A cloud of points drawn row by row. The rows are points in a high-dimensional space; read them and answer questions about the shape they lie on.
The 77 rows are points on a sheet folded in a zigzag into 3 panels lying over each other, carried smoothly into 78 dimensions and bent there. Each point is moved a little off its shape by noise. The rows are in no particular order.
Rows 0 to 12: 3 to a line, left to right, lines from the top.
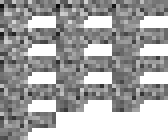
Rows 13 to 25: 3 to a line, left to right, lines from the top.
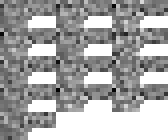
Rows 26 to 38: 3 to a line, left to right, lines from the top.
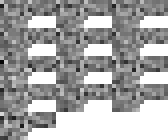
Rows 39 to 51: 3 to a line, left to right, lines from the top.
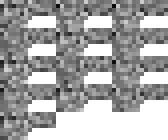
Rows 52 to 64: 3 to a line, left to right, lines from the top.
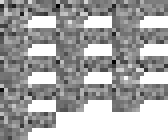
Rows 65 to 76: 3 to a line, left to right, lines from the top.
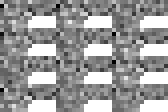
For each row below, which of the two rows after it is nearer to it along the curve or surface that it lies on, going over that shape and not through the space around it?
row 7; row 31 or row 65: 31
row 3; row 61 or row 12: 12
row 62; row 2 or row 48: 2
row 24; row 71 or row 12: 71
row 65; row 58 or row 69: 69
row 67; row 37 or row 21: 21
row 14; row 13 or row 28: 13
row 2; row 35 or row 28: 28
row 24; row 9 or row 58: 9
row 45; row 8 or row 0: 0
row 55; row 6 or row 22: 6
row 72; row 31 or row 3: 31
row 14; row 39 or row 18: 18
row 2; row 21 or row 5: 5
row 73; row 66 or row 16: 16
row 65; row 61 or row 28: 61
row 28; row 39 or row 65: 39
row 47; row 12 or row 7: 7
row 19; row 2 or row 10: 10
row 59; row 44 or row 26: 26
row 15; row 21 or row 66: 21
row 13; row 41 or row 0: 0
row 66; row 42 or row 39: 39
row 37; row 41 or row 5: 5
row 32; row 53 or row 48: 53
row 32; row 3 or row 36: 36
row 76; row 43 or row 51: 43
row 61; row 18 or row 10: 10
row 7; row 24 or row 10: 10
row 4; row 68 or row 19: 68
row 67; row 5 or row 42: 42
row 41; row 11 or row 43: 11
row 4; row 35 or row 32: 35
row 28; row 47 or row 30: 47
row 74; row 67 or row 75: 67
